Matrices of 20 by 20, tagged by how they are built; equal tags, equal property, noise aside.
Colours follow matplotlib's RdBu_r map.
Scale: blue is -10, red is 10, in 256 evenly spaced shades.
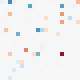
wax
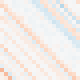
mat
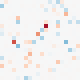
wax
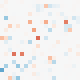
wax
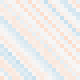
mat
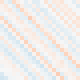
mat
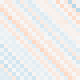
mat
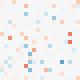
wax
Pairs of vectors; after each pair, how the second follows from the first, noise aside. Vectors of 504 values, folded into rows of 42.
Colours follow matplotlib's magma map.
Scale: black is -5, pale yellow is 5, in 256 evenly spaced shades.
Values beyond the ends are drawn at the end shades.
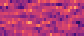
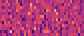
shuffled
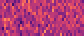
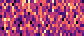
scaled up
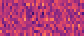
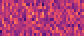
negated
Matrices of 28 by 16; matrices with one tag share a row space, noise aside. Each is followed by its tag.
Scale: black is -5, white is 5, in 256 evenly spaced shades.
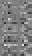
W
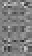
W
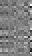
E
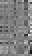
E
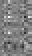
W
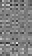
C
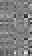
E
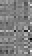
E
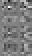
W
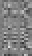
W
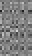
C
